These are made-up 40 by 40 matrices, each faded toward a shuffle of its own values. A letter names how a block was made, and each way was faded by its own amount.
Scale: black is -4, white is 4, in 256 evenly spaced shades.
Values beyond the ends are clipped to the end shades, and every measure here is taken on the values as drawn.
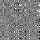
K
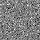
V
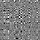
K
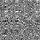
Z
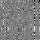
K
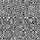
K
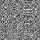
Z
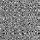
Z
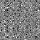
Z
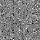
V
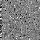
V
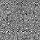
Z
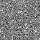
V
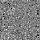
V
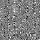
V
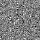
V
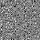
V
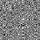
Z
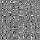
K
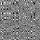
K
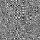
Z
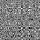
Z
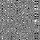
K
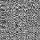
Z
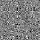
Z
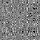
K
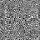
Z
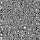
V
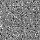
V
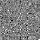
V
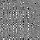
K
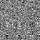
Z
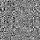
Z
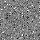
V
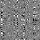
K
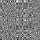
K
